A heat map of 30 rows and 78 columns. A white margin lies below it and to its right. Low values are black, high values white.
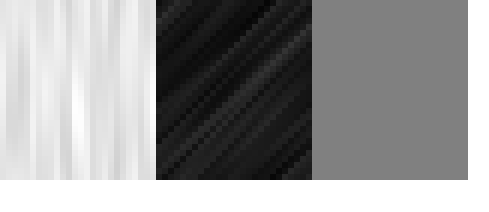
It is made of 1 by 3 panels. Panel 1,1: very high, streaked downward, faint in contrast. Panel 1,2: very low, slanting up to the right, faint in contrast. Panel 1,3: middling, flat.
